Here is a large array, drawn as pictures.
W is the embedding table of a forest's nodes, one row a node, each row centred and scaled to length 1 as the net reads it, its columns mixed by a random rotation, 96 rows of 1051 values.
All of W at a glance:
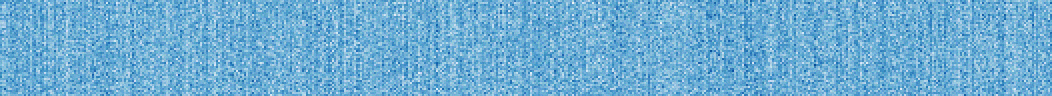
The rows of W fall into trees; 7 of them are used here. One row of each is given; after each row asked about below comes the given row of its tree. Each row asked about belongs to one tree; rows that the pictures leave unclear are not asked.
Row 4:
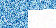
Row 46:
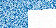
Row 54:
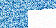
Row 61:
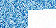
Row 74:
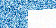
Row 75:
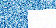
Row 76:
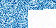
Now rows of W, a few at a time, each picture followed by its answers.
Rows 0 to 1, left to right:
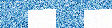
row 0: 46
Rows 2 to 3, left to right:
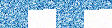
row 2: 76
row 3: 76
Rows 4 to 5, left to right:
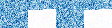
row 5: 75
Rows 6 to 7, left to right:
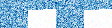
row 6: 61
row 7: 75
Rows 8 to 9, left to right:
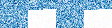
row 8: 76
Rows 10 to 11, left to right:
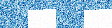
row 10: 75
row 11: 4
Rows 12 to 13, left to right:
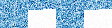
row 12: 54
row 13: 4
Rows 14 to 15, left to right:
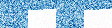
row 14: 76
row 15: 76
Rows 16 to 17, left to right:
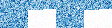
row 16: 4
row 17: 61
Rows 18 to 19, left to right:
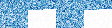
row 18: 76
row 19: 61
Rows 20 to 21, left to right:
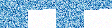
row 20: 74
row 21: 54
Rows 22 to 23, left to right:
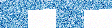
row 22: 75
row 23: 74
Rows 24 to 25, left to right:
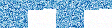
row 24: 54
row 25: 54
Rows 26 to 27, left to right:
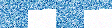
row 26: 54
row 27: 75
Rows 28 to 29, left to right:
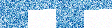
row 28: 4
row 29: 46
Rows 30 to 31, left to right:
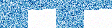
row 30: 74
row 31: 54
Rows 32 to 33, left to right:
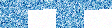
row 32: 75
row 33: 61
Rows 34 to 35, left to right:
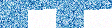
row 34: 74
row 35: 76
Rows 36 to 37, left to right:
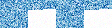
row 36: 46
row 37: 54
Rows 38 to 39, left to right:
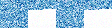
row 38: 54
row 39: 61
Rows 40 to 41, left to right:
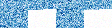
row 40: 61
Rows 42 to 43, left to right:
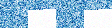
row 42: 75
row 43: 4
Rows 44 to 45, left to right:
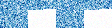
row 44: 75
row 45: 61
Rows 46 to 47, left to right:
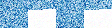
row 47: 4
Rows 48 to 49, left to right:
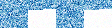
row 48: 54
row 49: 74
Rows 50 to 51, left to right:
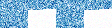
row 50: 61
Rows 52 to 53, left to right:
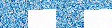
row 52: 4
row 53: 46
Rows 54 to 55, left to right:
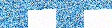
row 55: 46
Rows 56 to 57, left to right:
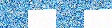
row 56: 4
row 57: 54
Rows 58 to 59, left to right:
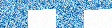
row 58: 61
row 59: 74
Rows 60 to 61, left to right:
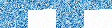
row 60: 54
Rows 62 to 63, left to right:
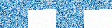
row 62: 75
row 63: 75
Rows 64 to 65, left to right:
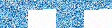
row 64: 74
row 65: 54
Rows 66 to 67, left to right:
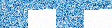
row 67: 54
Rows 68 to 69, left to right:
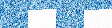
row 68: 4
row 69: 61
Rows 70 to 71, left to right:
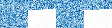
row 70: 61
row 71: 61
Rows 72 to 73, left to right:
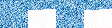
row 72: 46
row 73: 74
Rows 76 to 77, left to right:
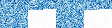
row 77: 61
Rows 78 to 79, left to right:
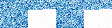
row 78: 46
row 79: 75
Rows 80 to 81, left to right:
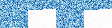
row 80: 54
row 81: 54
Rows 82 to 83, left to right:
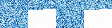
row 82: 76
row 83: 4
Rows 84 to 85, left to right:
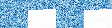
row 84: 61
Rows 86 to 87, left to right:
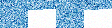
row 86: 46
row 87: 74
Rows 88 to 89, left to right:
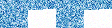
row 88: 61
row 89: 61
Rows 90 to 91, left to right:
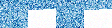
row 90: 76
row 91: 4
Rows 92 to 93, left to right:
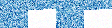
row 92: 54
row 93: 75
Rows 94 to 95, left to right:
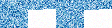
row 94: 74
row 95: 46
